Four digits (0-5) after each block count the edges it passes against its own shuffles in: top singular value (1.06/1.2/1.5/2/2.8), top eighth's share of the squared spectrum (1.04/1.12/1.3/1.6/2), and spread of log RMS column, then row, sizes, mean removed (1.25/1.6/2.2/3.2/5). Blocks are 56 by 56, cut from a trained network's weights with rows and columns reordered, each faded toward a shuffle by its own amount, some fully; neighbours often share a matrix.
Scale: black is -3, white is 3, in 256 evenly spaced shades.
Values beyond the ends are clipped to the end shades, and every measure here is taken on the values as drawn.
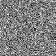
3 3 0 1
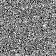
0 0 0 0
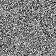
0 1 0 0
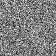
2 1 0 0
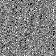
2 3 2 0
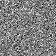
1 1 0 0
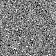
0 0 0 0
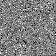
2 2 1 0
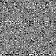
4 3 0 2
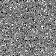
0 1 0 0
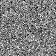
0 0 0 0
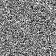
1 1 0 0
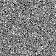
0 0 0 0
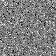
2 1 0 0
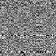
4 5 1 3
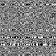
4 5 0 3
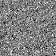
1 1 0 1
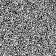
0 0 0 0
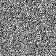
2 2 0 0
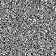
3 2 0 1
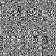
4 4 1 3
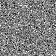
2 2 0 0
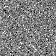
0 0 0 0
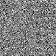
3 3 2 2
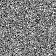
0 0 0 0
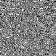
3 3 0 1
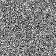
2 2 0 0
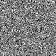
2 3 0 1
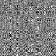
4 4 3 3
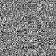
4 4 2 2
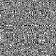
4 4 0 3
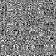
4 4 1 2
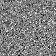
1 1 0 0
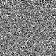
2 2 0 1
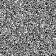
1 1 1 0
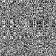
4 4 2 2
